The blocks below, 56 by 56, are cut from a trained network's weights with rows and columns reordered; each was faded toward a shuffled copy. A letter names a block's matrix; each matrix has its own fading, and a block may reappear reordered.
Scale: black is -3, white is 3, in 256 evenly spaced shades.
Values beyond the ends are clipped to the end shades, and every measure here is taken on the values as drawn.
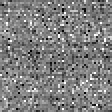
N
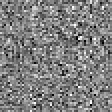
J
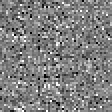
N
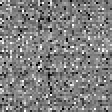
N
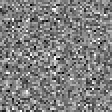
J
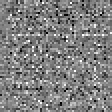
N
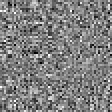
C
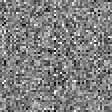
J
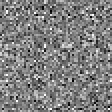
J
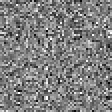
C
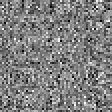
J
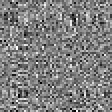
C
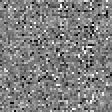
N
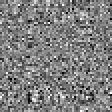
J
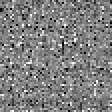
N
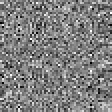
C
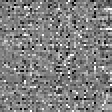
N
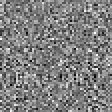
C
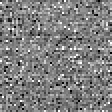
N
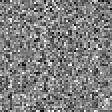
J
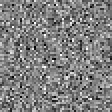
J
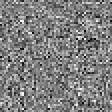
C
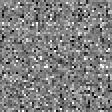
N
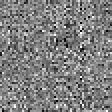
J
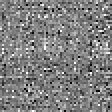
N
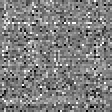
N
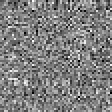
C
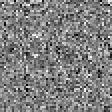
J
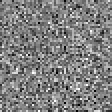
C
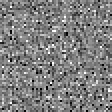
N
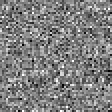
C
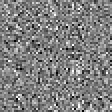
J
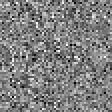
J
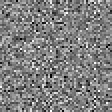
J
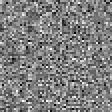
C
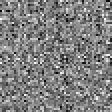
J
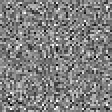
C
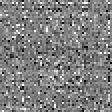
N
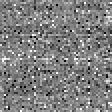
N
